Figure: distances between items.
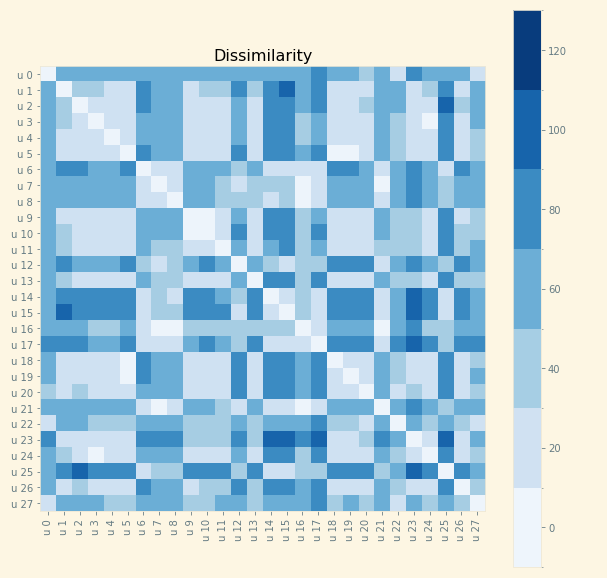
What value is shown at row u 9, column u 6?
60
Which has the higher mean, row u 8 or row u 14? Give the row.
u 14
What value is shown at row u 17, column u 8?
20
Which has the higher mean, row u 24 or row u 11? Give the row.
u 24
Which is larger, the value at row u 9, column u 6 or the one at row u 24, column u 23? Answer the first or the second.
the first
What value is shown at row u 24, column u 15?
80
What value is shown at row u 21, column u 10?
60
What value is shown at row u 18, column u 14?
80
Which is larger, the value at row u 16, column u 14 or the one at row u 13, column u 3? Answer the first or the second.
the first
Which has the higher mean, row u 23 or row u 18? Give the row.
u 23
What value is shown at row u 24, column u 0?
60
